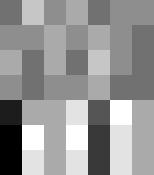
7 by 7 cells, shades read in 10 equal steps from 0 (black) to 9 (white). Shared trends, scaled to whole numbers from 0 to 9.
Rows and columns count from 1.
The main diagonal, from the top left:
4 5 6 5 3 8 6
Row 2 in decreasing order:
6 6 5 5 5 5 4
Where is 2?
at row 6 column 5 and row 7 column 5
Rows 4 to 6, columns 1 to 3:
5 4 5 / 1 6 6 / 0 9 6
